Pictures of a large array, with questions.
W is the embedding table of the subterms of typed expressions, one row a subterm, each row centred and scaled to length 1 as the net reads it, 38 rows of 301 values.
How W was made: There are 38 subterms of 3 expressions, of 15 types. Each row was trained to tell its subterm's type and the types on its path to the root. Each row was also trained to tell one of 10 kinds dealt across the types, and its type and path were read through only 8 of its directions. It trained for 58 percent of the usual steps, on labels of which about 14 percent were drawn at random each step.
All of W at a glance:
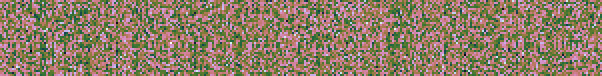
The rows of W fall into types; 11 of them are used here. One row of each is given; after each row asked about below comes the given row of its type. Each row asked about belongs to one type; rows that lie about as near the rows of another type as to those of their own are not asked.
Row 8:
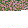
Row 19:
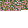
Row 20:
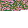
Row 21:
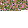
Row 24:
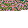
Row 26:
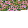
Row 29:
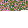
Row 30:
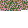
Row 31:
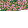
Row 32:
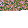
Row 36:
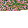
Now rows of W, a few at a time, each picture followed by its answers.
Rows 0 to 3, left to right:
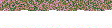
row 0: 29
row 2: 29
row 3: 30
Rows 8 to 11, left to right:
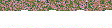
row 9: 32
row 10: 20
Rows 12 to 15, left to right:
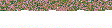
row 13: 30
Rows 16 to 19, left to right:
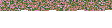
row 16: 24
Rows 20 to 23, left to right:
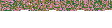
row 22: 29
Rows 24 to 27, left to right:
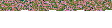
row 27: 32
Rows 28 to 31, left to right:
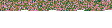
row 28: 31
